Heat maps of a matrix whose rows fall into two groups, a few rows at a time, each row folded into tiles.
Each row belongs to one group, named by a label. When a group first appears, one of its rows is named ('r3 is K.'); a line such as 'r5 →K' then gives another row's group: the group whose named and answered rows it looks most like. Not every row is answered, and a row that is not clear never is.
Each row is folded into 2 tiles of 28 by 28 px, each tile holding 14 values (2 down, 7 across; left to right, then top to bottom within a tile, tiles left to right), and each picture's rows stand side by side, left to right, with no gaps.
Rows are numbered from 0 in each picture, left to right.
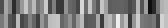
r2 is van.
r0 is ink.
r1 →van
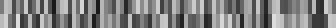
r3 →ink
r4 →van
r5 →van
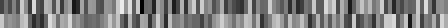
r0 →van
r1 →van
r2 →ink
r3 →van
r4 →van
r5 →van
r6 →ink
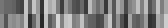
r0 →van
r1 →van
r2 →ink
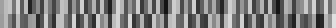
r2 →ink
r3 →ink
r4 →ink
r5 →ink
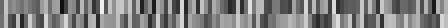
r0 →ink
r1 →van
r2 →ink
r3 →van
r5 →van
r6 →van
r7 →van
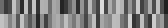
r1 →van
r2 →ink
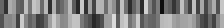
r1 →van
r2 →van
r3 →van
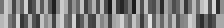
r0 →ink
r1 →ink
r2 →van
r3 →van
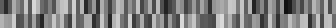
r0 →van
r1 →ink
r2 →ink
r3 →van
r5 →van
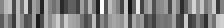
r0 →ink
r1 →van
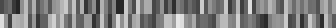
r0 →van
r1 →ink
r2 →van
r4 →van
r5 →ink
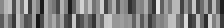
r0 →ink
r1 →ink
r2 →van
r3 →ink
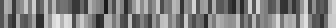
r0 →ink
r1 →van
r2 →ink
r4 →van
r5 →van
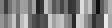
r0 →van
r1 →van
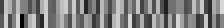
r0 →ink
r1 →ink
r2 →ink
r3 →van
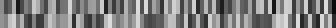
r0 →van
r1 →van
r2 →van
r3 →ink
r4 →van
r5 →ink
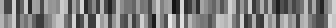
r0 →van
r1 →ink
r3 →van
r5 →van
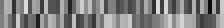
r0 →ink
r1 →ink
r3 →van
